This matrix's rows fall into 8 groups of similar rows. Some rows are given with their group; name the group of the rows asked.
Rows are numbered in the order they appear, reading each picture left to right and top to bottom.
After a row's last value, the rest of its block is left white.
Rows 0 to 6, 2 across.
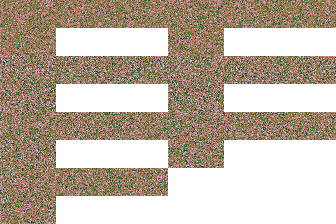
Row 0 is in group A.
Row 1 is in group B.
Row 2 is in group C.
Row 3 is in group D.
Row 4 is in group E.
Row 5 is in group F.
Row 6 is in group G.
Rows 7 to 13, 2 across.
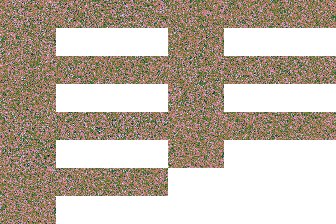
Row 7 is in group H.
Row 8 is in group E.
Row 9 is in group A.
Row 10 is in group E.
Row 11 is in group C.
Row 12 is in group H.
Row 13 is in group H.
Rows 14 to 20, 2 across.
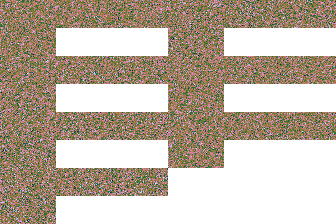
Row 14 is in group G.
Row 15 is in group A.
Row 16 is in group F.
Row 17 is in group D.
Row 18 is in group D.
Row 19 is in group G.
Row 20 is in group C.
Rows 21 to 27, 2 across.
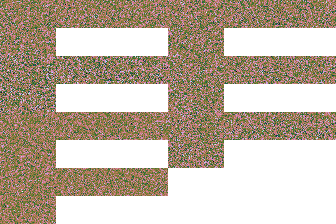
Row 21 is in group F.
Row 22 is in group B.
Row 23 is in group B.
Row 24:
C
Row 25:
G
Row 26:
B
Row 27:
A
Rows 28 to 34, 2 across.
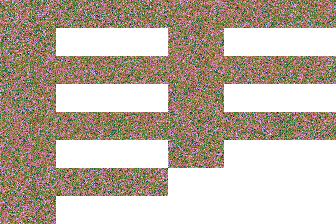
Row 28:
C
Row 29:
H
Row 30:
F
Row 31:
D
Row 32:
G
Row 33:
G
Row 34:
C
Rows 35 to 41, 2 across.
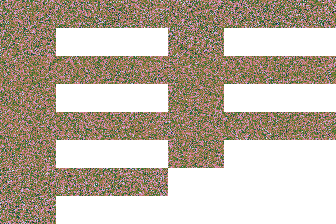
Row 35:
G
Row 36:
B
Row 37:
B
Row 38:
G
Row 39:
D
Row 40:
G
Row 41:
F
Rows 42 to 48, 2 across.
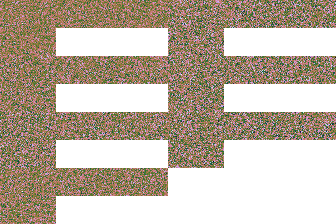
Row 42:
A
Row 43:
H
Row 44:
B
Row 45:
C
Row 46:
F
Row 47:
B
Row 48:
A
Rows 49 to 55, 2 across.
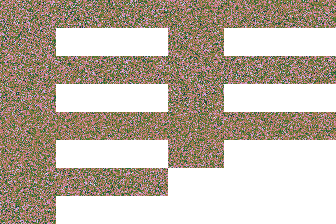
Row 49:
D
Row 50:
B
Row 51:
H
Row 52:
E
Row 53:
C
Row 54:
F
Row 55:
F
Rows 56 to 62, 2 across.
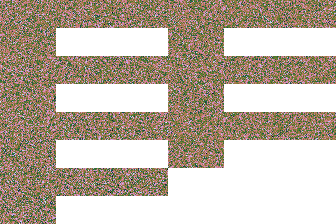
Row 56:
C
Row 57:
G
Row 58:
H
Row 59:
E
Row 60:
D
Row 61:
G
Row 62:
C
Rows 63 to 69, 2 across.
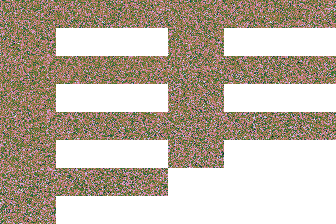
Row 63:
G
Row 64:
G
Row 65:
B
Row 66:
E
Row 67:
B
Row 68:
H
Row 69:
H
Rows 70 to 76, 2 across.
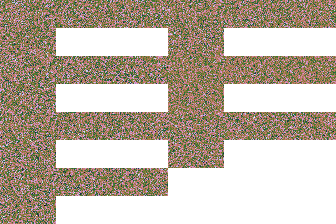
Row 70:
A
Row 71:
E
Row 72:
B
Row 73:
E
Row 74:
E
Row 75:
H
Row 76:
E
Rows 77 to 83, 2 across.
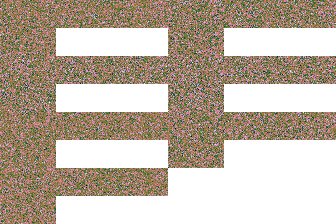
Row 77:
F
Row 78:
A
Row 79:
D
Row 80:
D
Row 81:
E
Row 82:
B
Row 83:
H
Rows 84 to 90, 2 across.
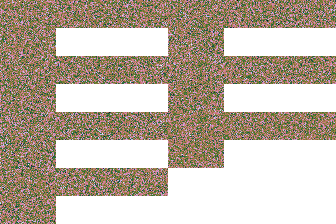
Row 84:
H
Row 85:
C
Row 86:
G
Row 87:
A
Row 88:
G
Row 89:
A
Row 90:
F
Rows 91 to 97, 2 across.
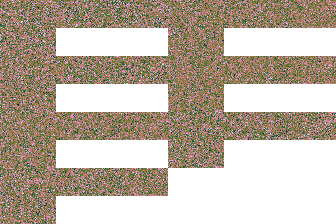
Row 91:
H
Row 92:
E
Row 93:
A
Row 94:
G
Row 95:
G
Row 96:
G
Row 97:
E
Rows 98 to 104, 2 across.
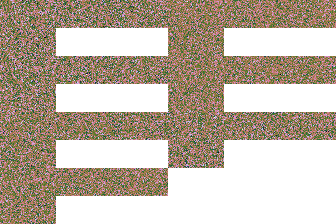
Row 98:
E
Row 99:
D
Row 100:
E
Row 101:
D
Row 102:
G
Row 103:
F
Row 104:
E
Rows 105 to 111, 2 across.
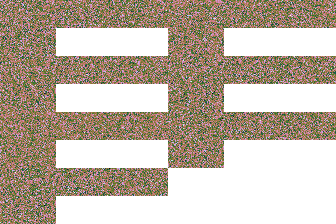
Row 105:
D
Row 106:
H
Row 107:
E
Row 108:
E
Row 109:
H
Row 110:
E
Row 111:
E
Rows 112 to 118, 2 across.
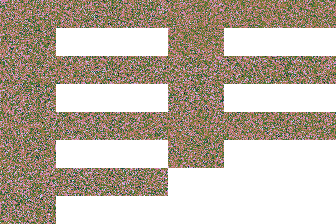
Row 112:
C
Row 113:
A
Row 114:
C
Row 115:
H
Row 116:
E
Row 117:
C
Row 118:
D
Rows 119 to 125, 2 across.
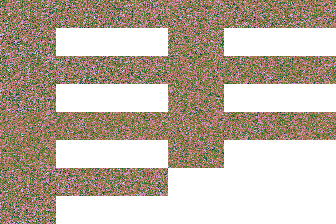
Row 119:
F
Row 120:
H
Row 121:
F
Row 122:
G
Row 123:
A
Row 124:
E
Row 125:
F
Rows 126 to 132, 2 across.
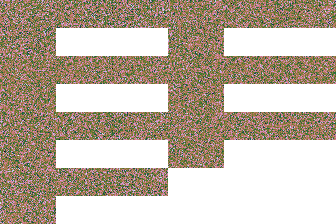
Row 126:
C
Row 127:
G
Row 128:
C
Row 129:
E
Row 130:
G
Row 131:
D
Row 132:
H
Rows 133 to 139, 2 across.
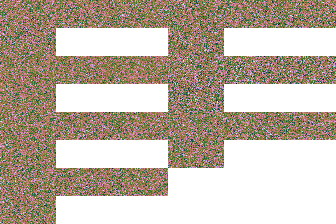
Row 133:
D
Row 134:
B
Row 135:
E
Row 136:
D
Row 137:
E
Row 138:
G
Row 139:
E
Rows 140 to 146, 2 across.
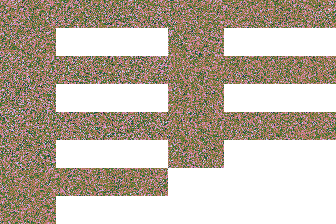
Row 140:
B
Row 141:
G
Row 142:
D
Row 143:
E
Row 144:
C
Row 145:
E
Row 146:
G
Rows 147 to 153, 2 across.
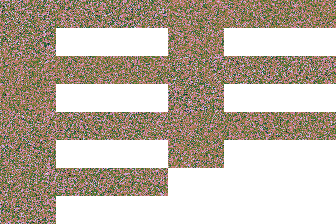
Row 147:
C
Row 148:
H
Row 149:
A
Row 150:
F
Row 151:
D
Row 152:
C
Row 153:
F
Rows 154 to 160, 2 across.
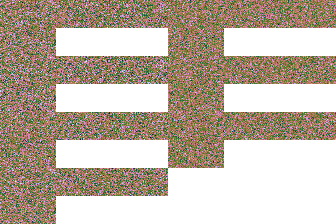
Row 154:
H
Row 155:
E
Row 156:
H
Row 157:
A
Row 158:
D
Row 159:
B
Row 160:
H
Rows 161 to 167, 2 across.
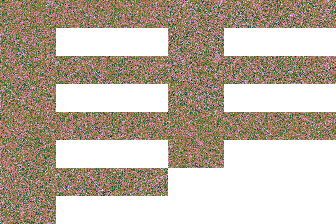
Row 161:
F
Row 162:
D
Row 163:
G
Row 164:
B
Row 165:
C
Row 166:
G
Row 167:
G
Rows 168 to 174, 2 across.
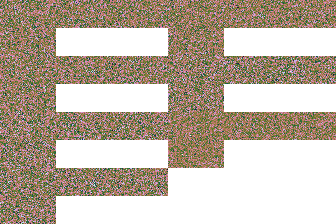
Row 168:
E
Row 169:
F
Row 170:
C
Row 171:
H
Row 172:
D
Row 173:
A
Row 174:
F
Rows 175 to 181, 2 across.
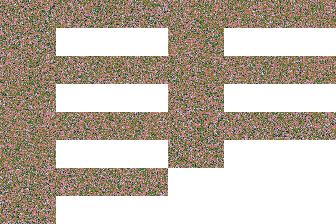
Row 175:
B
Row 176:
C
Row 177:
A
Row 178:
F
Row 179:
D
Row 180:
B
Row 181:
F
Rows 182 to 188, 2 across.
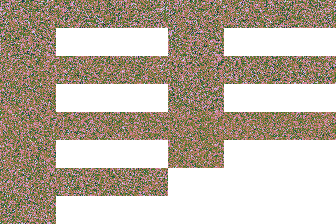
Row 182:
G
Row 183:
G
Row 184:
D
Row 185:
B
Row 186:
E
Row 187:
B
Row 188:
D
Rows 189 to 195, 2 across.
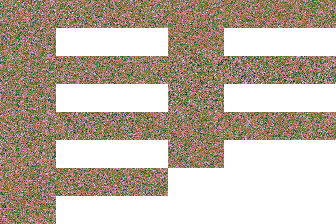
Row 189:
D
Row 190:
A
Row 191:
F
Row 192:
B
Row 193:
H
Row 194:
B
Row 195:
A
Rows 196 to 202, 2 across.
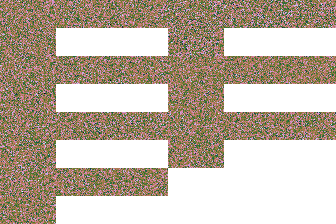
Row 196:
D
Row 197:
F
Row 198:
E
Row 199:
E
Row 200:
C
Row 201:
C
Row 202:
A
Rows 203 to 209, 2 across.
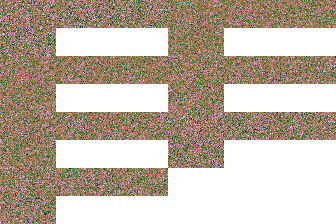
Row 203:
D
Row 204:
A
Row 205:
A
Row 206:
C
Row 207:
A
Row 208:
D
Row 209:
C
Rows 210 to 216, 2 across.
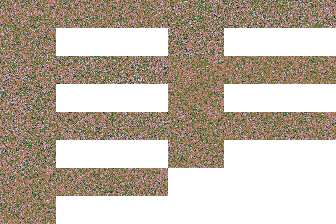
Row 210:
E
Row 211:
F
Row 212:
C
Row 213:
A
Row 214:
C
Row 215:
B
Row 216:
B
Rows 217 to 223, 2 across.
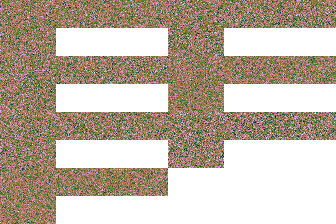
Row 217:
F
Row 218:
B
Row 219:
C
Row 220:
A
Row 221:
H
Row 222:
H
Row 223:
G
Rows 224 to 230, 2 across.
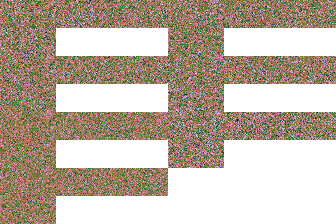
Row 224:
E
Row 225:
A
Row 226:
B
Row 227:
F
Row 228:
B
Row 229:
H
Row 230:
A
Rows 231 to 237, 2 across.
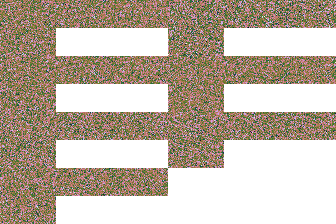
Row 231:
F
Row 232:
G
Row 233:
F
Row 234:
G
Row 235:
D
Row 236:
H
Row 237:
E
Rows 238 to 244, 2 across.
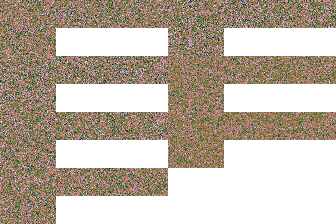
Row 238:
D
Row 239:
E
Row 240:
H
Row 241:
G
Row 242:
G
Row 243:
B
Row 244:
E
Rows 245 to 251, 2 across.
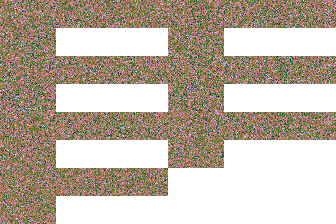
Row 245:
E
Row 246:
B
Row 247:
F
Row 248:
G
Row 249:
B
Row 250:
H
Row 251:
C
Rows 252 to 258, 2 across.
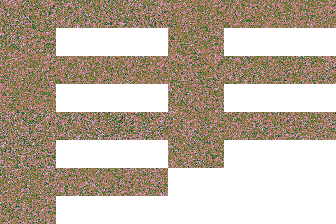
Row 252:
B
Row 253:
A
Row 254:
A
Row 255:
B
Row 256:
G
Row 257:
C
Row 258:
F
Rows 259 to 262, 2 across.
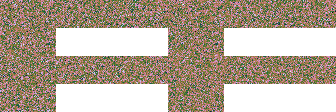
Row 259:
B
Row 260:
B
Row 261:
F
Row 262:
D
